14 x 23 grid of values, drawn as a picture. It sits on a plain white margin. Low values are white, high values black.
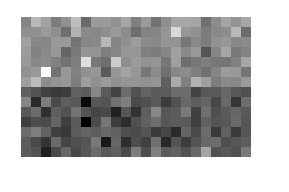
The values follow a bell shape. The bottom part is higher, past a seam about 50% of the way down. The middle left is the roughest part.
